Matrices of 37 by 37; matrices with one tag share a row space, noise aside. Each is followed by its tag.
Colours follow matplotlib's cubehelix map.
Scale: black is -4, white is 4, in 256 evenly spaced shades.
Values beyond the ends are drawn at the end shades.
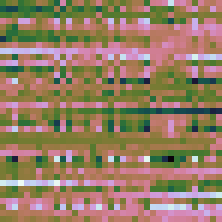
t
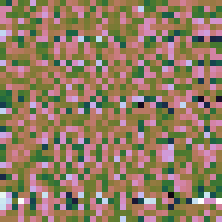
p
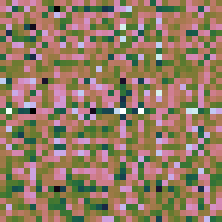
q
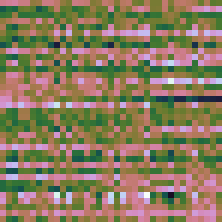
t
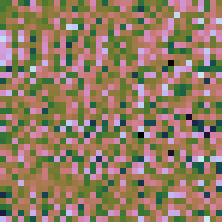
p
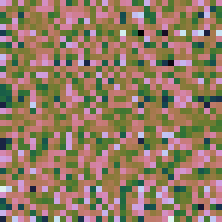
p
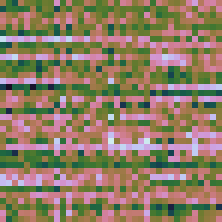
t
